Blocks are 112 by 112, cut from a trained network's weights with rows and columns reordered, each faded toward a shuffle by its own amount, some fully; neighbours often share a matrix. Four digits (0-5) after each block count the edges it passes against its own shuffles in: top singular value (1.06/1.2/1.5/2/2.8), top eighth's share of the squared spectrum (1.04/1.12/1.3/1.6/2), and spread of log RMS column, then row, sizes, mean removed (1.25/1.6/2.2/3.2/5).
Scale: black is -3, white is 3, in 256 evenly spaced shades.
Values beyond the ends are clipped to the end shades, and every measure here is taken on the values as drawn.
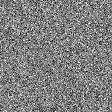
2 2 0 0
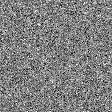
0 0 0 0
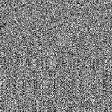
4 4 2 2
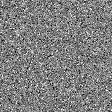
0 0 0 0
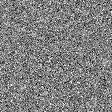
0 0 0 0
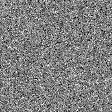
0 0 0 0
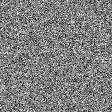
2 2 0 0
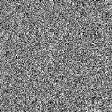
3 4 2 1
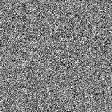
3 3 1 1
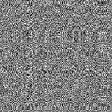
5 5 3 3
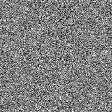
2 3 2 1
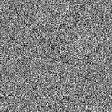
3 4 2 2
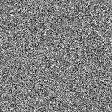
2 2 0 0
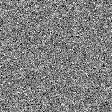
1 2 0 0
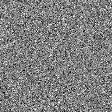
1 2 1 0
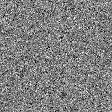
1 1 0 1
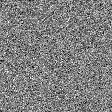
1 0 0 0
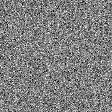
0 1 0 0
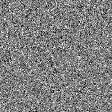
2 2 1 1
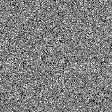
2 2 1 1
